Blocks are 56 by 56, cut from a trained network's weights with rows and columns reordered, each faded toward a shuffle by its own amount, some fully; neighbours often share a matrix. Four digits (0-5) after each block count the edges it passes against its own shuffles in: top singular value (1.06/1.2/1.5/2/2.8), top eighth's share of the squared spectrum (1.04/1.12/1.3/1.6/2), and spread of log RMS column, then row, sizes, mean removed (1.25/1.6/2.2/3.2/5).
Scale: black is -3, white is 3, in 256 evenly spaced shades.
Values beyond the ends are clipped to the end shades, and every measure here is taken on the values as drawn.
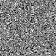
2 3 1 0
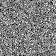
0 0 0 0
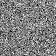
0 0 0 0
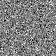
0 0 0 0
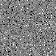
2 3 1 1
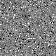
1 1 0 0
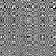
5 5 3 3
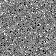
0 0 0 0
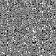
3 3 2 1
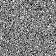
0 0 0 0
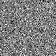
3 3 0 0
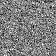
0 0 0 0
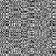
4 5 3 2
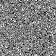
1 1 0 0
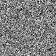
0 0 0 0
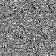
3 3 0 1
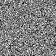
2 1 0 0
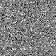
2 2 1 0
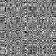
4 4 2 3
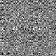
4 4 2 2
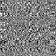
4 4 2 2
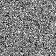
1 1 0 0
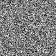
1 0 0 0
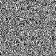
3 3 1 0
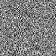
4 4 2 1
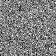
2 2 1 0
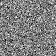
1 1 0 0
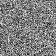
2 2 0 0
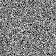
2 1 0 0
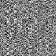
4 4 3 1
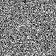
2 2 0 0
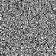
3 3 1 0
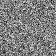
1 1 0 0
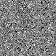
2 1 0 0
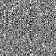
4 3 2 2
